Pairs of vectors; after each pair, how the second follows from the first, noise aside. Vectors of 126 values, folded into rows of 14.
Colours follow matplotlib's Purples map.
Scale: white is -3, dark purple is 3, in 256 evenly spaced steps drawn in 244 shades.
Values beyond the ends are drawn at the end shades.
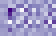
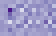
shrunk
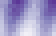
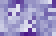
sign-scrambled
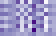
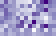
sign-scrambled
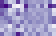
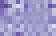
shrunk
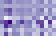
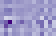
shrunk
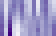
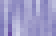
shrunk
